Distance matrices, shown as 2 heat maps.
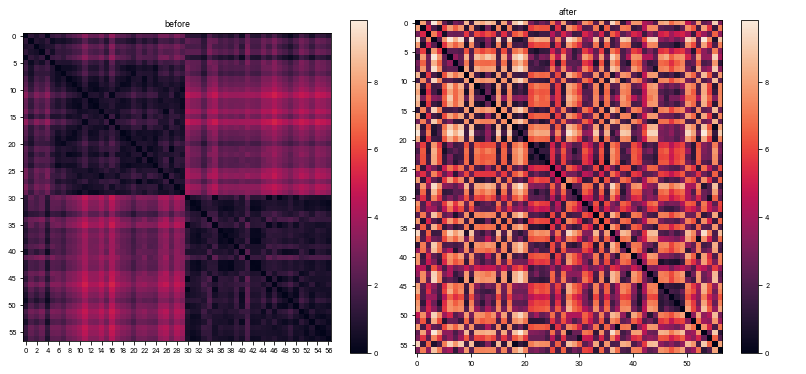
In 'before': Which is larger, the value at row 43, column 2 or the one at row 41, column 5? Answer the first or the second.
the second
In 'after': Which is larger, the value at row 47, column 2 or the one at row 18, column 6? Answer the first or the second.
the second
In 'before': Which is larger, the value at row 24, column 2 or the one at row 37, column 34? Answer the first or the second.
the first
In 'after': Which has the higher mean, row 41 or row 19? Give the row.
19
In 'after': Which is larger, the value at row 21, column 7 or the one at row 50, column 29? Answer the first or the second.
the second
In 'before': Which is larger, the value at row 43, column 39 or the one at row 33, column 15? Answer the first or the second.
the second
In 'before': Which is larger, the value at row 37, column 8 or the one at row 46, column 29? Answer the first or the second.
the second
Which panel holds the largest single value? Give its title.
after
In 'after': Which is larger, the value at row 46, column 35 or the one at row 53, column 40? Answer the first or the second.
the second
